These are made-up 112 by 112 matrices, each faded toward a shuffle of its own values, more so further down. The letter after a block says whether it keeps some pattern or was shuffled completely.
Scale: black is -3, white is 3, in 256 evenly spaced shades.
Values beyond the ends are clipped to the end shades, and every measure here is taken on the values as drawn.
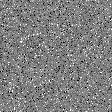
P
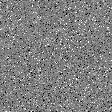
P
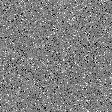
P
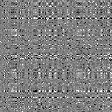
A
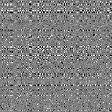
A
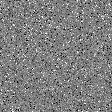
P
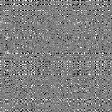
A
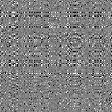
A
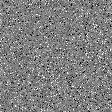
P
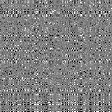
A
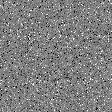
P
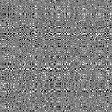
A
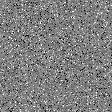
P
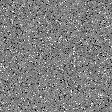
P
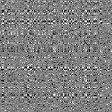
A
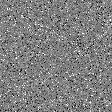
P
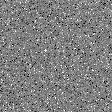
P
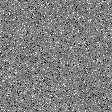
P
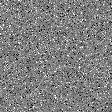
P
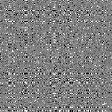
A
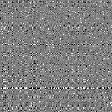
A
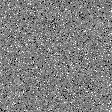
P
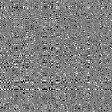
A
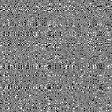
A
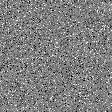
P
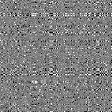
A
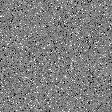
P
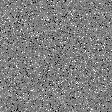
P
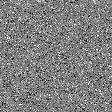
P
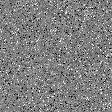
P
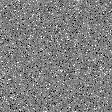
P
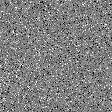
P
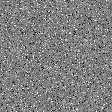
P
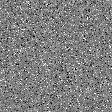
P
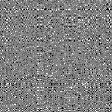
A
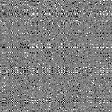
A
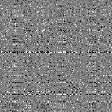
A
